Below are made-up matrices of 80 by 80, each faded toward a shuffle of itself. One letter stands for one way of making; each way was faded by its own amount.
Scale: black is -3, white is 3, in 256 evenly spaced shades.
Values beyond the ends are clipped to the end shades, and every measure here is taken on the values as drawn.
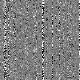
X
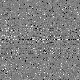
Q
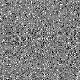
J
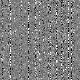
X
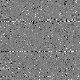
Q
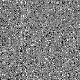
J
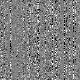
X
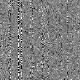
X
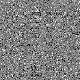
J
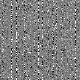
X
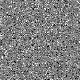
J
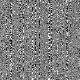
X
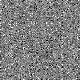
J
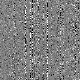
X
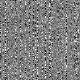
X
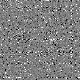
Q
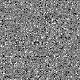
J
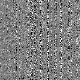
X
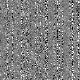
X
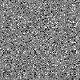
J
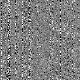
X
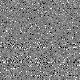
Q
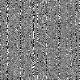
X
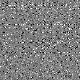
Q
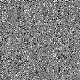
J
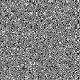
J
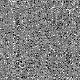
J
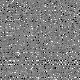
Q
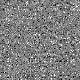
J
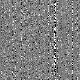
X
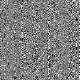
X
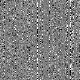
X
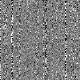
X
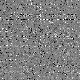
Q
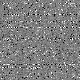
Q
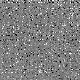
Q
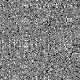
J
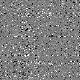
Q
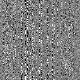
X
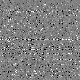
Q
